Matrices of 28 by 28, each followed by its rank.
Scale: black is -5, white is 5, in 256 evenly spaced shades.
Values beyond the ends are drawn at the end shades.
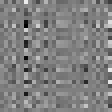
two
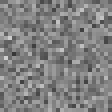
full rank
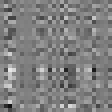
two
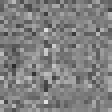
five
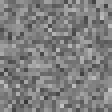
full rank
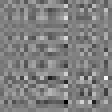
two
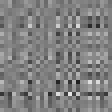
two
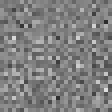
five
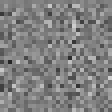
five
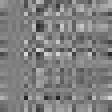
two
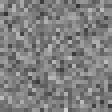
full rank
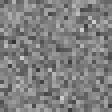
full rank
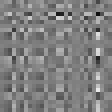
two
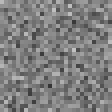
full rank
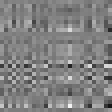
two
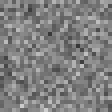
full rank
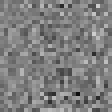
five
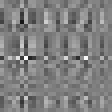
two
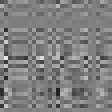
two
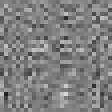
five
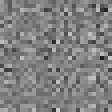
five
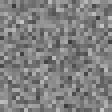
full rank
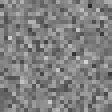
full rank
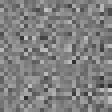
five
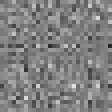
five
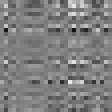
two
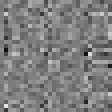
five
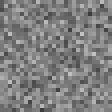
full rank
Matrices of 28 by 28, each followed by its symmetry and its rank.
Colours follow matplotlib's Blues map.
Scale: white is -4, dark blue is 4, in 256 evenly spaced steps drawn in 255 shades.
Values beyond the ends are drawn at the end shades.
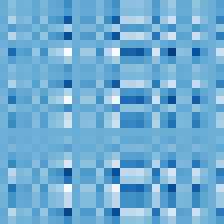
neither, rank one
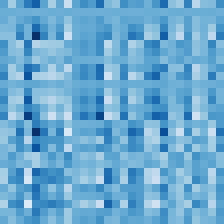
neither, rank two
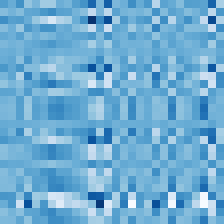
neither, rank two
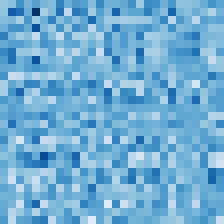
neither, rank five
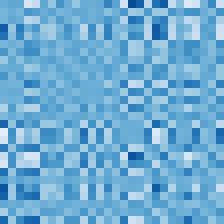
antisymmetric, rank two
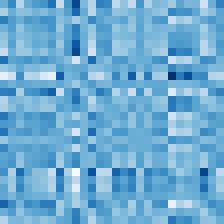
antisymmetric, rank two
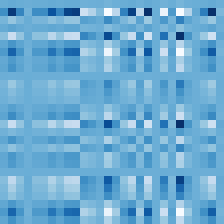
neither, rank one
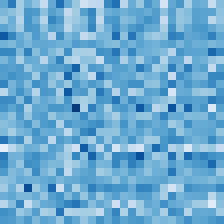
neither, rank five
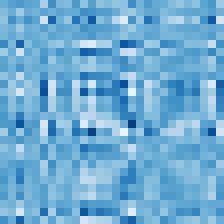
antisymmetric, rank two
